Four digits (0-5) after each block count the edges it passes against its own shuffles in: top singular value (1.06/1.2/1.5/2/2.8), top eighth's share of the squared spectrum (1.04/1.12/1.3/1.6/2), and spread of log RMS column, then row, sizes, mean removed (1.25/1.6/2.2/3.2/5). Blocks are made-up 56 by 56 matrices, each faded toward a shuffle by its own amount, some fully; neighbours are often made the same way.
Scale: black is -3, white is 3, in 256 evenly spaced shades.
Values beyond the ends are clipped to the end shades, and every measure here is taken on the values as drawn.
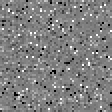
0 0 0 0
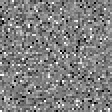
1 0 0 0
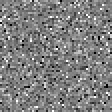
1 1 0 0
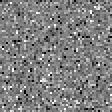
0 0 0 0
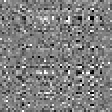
4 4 3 3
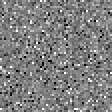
1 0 0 0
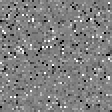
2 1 0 0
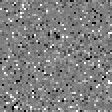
1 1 0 0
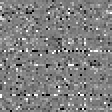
3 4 1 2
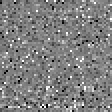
2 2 0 1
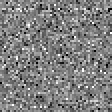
1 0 0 1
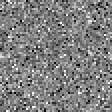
0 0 0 0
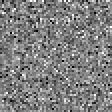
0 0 0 1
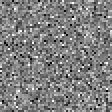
0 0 0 0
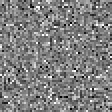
1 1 0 2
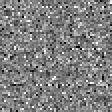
1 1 0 2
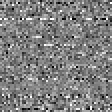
2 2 0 3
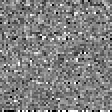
2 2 0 3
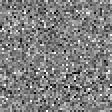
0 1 0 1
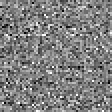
1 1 0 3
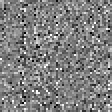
1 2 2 0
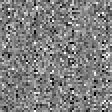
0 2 3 0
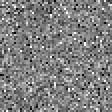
0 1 0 0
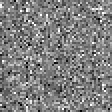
1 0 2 0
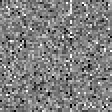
1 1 1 0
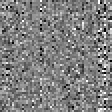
2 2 3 0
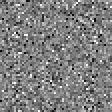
0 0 1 0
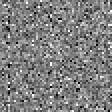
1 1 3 0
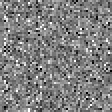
1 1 2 0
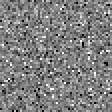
0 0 0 0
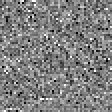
0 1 0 0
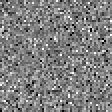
2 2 1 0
